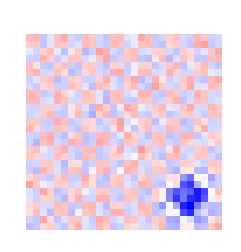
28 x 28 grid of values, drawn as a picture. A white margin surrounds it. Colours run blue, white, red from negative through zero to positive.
The ninth with the lowest average is the bottom right. One dip sinks in the bottom right. The field is checkered.
